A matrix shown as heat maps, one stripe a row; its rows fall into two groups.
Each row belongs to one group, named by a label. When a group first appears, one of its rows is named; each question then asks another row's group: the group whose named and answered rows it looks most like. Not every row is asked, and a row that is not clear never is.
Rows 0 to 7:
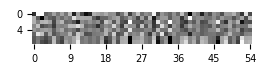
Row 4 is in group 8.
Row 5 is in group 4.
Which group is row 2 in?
8
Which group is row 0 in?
4
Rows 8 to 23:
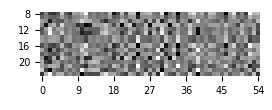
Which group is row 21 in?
8
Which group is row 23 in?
4
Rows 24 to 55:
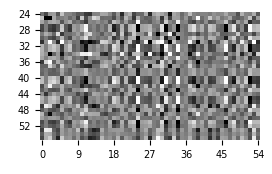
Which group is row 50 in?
8
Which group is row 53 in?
4
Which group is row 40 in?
8
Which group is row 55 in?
4
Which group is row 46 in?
8
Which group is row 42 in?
4
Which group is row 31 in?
4
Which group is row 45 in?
8
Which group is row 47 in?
4
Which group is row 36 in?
4
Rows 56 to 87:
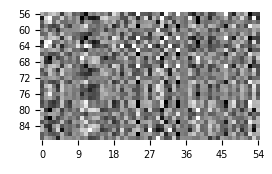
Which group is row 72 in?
8
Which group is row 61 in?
4
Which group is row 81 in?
8
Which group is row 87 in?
4
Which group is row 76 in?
4
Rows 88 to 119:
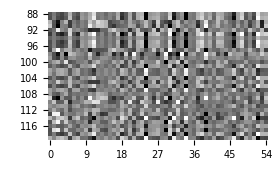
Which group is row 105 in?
4
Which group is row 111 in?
8
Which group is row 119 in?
8
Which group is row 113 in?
4
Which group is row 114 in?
8
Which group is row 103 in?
8
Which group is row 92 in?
4
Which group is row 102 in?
8
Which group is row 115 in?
4
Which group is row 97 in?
4
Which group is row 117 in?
4
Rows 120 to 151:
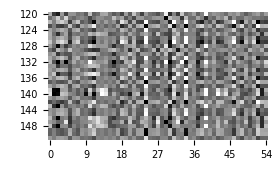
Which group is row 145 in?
8
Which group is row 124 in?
8
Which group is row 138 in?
8
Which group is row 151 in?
8
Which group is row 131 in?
8
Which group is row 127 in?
8
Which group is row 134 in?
8
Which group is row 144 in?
8
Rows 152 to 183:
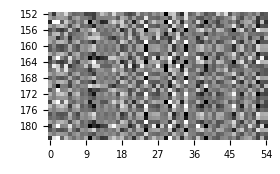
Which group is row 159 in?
8
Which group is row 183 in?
4
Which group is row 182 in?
8
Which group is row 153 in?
8
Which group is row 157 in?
4
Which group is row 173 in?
8
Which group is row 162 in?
8
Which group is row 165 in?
4
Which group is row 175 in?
8
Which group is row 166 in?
4
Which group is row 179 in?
8
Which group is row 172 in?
8
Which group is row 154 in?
4
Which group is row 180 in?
4
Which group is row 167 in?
8
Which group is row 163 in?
4
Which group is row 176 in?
8
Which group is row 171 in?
4
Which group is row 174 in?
4
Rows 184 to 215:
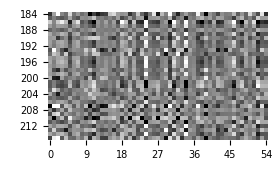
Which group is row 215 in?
4
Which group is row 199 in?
8
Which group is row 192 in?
8
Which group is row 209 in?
4
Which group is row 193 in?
4
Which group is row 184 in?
4
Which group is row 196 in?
8
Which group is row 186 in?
8
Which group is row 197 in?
8
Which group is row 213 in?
4
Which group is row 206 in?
8
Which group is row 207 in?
4
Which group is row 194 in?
4
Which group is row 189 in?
8
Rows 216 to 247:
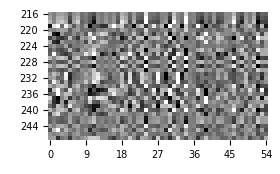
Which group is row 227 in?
8
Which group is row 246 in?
8
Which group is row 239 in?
4
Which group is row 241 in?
4
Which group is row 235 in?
4
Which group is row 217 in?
8
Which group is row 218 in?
8
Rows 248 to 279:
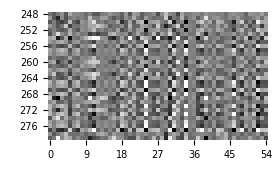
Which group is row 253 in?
4
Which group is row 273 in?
8
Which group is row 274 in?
4
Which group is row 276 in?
8
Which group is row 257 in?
8
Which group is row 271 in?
8
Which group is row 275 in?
8
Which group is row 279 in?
4
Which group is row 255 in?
8
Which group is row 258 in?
8
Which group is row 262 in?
8
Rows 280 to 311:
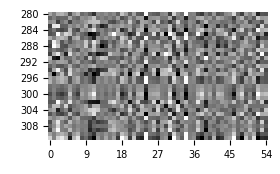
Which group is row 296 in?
8
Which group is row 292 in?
8
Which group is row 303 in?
4
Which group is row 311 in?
8
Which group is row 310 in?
8
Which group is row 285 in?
4
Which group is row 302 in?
4
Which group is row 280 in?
8
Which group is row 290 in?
4
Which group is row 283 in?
4
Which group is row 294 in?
4
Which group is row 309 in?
4
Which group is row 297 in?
8
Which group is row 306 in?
8
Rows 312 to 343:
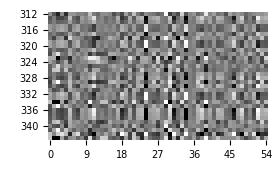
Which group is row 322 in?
4
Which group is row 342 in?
8
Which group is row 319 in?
8
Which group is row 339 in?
4
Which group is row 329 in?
4
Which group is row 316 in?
8
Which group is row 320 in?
8
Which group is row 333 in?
8
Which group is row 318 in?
4
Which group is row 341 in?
4
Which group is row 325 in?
4
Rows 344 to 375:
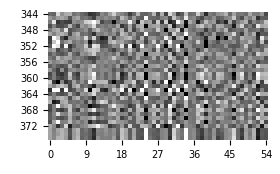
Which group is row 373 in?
8
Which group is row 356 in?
8
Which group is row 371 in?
4
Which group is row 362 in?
8
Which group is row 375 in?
8
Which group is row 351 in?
4
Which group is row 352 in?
4
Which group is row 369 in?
4
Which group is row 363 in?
4
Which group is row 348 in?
4
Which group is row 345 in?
8
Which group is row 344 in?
4
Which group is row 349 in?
8
